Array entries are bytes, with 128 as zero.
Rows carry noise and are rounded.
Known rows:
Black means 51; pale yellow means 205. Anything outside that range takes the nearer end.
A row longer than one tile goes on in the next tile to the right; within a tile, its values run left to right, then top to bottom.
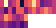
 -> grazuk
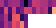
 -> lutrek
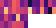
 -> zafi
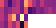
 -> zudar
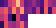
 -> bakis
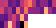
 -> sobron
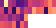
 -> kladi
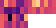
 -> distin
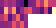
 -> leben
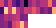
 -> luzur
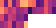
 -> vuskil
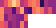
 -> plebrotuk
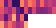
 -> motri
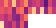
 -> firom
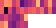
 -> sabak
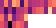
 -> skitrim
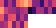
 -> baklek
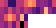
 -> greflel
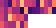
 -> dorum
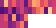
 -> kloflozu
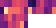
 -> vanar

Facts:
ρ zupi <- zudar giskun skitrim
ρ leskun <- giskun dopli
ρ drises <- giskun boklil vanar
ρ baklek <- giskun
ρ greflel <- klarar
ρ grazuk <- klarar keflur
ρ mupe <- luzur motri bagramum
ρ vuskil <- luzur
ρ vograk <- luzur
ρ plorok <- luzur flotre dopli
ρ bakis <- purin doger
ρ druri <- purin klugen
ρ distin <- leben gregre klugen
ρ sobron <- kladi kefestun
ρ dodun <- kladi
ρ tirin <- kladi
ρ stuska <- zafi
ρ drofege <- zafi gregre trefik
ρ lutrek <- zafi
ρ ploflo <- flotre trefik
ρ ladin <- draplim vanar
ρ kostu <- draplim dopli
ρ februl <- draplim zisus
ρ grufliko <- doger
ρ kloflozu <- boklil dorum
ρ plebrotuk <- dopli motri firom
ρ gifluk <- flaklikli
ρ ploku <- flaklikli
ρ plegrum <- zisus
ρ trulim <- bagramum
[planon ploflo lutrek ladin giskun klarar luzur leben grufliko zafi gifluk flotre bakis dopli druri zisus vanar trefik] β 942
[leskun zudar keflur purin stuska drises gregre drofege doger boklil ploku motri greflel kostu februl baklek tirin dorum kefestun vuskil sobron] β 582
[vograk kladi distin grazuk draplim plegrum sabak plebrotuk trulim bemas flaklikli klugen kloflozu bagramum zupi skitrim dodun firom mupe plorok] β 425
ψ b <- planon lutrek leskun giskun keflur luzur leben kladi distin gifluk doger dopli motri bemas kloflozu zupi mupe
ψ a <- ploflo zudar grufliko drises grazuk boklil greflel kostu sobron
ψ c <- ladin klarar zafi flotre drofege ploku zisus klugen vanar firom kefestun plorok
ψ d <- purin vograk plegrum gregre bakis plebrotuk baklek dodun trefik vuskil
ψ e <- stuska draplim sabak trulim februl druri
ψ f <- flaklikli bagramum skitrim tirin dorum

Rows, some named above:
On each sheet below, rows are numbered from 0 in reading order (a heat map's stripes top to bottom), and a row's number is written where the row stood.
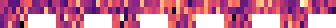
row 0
sobron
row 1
dorum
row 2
flaklikli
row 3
draplim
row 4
distin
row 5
ploku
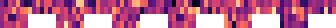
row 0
druri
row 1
kefestun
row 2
vuskil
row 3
druri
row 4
bagramum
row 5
grufliko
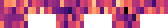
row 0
plorok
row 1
zupi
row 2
dodun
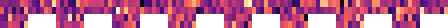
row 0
tirin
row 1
leskun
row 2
flotre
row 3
baklek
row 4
drofege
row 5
doger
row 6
februl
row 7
klarar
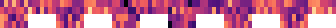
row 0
klugen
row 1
mupe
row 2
keflur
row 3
ploflo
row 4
bemas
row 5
mupe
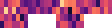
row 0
trefik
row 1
dodun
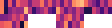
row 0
stuska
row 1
baklek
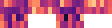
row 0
mupe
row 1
distin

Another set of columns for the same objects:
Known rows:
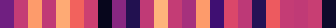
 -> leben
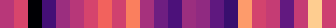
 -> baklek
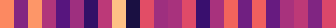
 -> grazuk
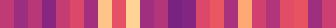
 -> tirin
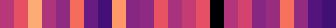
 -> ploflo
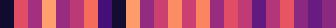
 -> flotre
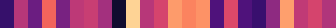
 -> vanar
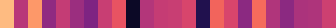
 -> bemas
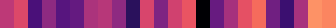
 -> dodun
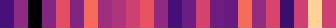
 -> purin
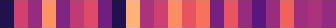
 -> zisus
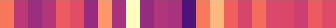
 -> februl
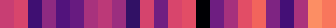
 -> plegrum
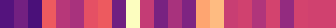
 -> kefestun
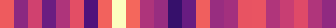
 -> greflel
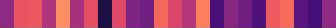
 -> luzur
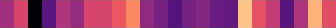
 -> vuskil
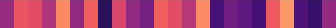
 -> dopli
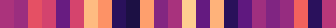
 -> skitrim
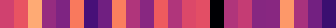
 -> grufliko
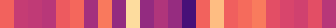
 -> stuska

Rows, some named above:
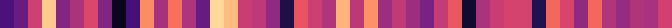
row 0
klugen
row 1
bemas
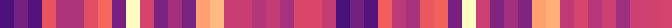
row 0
kefestun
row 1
kefestun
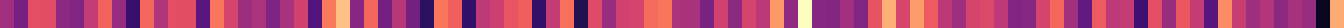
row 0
flaklikli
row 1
kloflozu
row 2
ploku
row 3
bagramum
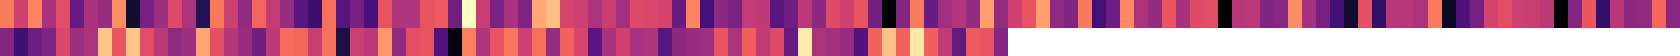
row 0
mupe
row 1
kefestun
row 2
bakis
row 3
grufliko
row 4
trefik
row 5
dorum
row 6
zafi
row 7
drofege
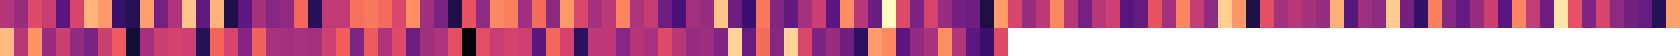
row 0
skitrim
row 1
druri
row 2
firom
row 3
draplim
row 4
firom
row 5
bemas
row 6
kladi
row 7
motri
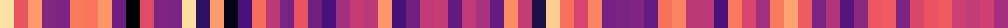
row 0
zupi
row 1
plorok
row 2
leskun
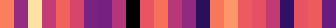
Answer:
distin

